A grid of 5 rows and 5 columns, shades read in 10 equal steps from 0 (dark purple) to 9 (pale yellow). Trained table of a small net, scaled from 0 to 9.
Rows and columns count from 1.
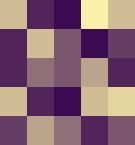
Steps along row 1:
down down up down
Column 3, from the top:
0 3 3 0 4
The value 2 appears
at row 2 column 5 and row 5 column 1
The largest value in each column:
7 7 4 9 8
